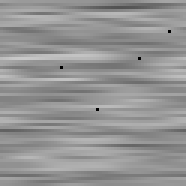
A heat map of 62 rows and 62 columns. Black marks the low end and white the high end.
Average level on the scale: 60%. Lone odd cells: 4, each lower than its neighbours. Grain: streaks across.
